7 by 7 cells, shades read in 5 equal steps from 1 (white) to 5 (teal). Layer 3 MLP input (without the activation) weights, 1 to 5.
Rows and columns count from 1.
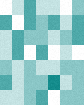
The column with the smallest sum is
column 6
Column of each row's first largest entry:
3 1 2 2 1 5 4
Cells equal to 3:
15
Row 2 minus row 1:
3 -1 0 1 2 1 1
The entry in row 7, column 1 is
2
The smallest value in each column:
1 1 1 2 1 1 1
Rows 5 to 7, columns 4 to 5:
2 2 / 3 5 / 4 1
